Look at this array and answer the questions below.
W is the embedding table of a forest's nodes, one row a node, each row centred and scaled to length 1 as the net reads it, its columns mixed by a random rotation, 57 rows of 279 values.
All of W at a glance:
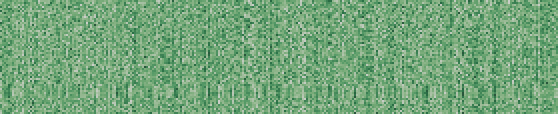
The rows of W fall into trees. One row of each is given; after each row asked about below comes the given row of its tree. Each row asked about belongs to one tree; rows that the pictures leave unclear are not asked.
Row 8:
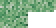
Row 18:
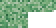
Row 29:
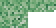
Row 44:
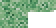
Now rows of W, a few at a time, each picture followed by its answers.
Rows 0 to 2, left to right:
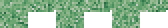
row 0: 8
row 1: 8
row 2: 44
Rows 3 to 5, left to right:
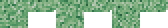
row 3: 18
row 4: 44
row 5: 18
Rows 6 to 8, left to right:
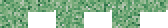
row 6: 29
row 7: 8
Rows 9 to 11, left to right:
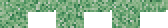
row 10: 44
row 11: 18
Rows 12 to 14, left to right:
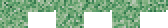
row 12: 44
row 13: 44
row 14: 29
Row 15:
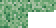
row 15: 18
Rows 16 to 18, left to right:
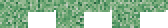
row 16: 29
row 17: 8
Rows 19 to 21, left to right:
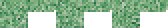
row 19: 29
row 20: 29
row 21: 8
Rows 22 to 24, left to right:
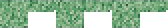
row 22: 44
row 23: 29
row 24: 18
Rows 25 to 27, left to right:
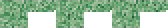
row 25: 44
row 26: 44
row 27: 44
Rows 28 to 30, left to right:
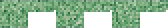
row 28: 18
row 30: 29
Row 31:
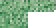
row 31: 29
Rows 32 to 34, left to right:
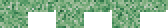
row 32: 8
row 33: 18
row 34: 18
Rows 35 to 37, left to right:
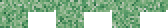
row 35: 18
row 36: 29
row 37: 8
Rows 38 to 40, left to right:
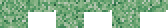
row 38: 29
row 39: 18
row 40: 29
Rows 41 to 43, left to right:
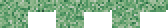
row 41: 29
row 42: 44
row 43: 44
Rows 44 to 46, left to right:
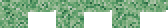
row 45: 44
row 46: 44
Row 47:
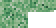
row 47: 44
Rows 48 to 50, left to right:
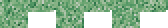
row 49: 29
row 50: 44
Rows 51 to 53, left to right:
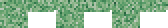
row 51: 44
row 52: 18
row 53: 29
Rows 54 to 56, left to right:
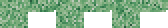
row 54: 44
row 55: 29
